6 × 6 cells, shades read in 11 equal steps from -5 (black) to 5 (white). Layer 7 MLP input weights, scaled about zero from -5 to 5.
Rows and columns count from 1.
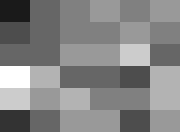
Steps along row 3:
same up same up down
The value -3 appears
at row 6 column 1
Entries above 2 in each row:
0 0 1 1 1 0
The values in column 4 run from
-1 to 1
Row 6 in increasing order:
-3 -2 -1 1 1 1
